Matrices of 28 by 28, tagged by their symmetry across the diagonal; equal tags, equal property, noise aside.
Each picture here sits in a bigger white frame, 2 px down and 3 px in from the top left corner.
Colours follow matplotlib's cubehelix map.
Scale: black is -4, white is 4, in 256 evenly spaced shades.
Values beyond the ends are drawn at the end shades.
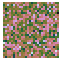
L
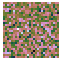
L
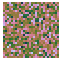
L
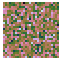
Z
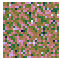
Z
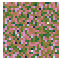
L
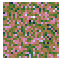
L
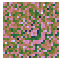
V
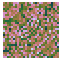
V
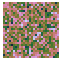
V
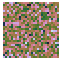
L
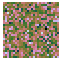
L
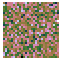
Z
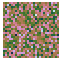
Z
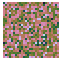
V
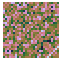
V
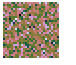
Z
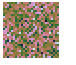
V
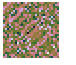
V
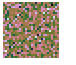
Z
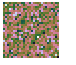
V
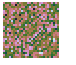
V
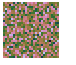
Z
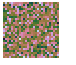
Z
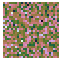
Z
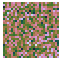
L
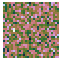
L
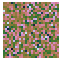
Z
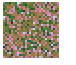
V
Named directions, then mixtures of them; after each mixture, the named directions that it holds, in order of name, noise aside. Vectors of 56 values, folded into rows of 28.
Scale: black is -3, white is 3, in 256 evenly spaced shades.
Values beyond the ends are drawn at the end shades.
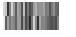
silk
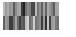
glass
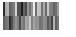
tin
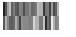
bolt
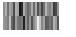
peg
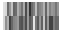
glass, silk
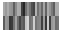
glass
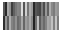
silk, tin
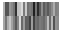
tin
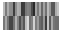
glass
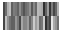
bolt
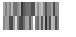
bolt, glass, silk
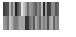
bolt, glass, tin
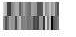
bolt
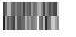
bolt, peg, silk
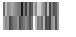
bolt, silk, tin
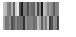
bolt, glass, peg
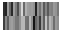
glass, peg, silk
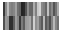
bolt, glass, tin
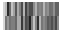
silk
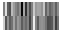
silk, tin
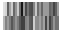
glass, peg, silk
